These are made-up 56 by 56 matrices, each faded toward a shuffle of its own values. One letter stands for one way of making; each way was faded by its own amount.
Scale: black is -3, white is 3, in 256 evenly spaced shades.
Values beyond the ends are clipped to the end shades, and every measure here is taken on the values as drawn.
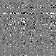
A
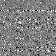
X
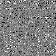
X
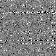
X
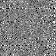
X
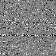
X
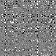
A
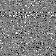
X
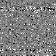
X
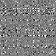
A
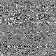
X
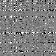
A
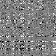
A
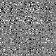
X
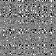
A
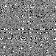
X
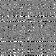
A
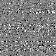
X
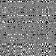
A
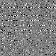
X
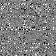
X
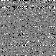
X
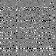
A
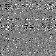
X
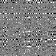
A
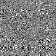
X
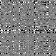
A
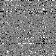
X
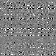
A
